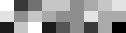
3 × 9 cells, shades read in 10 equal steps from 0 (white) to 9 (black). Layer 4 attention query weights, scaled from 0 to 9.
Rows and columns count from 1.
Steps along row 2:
up down up up same down up same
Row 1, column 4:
2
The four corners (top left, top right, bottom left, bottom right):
0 1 8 9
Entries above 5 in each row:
1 0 5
